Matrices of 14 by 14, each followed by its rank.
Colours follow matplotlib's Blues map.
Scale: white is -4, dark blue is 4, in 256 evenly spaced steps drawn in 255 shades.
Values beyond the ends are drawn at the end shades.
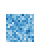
full rank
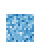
full rank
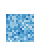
full rank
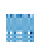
one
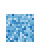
full rank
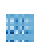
one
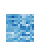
three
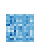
three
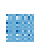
one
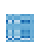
one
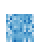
three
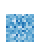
three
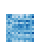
two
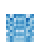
two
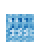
two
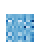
two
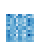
two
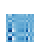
one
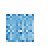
three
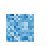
three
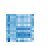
two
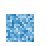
full rank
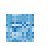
two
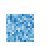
full rank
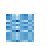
one
